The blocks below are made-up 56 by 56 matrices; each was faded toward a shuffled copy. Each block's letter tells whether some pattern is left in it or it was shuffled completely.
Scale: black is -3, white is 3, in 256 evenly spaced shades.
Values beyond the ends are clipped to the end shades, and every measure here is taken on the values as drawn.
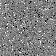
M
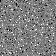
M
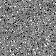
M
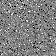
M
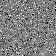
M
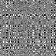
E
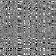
E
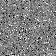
M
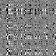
E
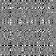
E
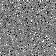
M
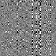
E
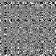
E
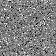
M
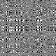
E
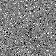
M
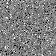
M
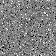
M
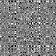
E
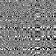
E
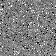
M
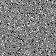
M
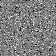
M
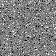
M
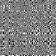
E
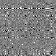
E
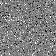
M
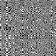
E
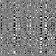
E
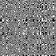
E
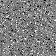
M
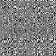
E
